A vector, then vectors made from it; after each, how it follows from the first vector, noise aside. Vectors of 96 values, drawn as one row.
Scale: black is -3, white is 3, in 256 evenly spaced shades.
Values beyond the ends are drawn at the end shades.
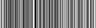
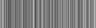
shrunk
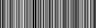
sign-scrambled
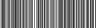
sign-scrambled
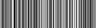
wrapped around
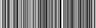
reversed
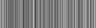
shrunk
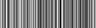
reversed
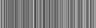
shrunk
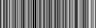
sign-scrambled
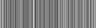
shrunk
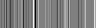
partly zeroed
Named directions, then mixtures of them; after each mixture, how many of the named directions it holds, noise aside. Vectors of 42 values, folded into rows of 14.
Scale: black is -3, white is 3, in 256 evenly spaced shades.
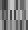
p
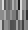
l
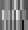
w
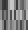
one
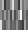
two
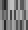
one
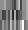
three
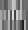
three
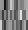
three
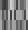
one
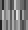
two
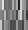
one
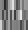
two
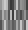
one
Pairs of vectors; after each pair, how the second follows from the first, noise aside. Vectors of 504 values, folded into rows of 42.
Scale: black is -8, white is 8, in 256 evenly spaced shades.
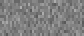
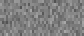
negated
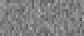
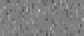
partly zeroed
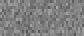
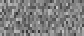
scaled up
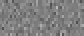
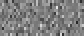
scaled up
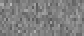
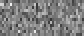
scaled up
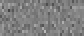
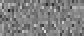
scaled up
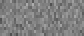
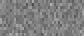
negated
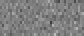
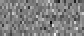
scaled up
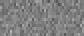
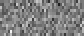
scaled up
